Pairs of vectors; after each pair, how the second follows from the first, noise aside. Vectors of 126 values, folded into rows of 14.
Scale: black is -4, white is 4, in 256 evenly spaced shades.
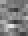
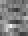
copied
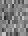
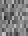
copied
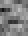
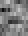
copied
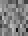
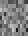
copied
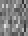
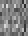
copied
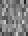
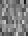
copied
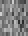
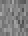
shrunk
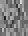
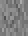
shrunk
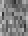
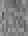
shrunk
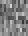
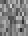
sign-scrambled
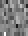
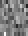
copied
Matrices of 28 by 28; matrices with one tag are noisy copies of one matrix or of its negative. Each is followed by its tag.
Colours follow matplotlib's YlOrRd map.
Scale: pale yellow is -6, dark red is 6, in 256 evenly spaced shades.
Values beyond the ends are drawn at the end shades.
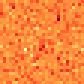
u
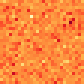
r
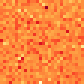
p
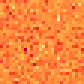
u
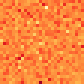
p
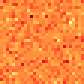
r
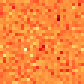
u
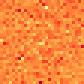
p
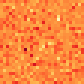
u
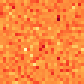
u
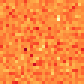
u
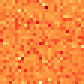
p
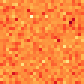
r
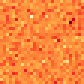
r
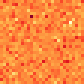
r
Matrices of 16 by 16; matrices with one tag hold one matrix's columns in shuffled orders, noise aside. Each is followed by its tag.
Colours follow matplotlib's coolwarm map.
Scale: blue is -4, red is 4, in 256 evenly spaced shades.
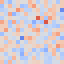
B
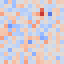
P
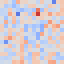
P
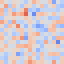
P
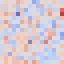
P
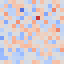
B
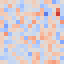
P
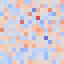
B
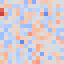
P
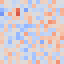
P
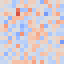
P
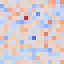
B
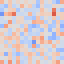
P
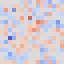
B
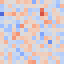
P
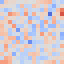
P
